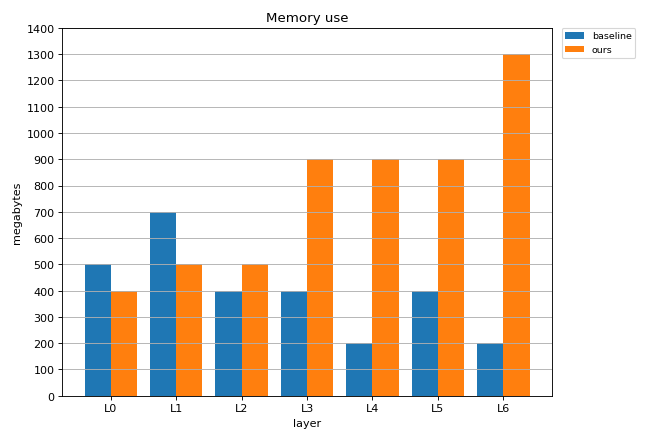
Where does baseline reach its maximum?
L1
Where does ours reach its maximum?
L6
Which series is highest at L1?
baseline
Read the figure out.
Title: Memory use
x-axis: layer, ticks L0 L1 L2 L3 L4 L5 L6
y-axis: megabytes, ticks 0 100 200 300 400 500 600 700 800 900 1000 1100 1200 1300 1400
Legend: baseline, ours
Values:
baseline: 500 700 400 400 200 400 200
ours: 400 500 500 900 900 900 1300
